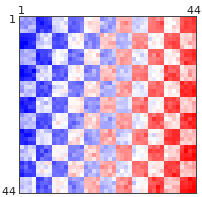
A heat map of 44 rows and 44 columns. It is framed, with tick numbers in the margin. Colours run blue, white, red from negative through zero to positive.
Grain: checkered. Ninth with the lowest average: top left. Odd rows or columns: none. Slope: up to the right.
